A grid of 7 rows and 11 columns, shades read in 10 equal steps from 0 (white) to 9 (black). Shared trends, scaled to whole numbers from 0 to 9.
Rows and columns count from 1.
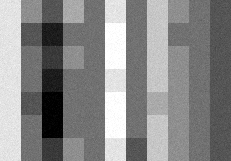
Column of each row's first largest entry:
3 3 3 3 3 3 3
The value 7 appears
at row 3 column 3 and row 7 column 3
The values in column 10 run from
5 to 5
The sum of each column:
7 36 54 31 35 3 36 15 29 35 42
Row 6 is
1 5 9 5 5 0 5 2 4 5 6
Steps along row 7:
up up down up down up down up up up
